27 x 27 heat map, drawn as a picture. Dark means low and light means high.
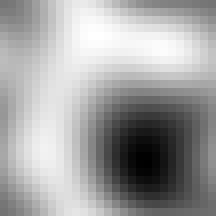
Ninth with the lowest average: bottom right. Ninth with the highest average: top middle. Lone odd cells: none.
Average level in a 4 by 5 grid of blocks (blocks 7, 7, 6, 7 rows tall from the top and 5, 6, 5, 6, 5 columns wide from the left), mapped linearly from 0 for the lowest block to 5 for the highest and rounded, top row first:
3 5 5 4 4 | 4 5 4 3 3 | 4 4 1 0 2 | 3 4 2 0 2
